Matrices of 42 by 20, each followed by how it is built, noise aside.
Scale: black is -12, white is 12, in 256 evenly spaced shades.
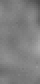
smooth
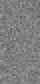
noise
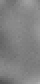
smooth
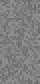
noise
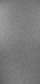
smooth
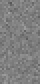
noise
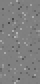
sparse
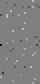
sparse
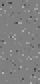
sparse
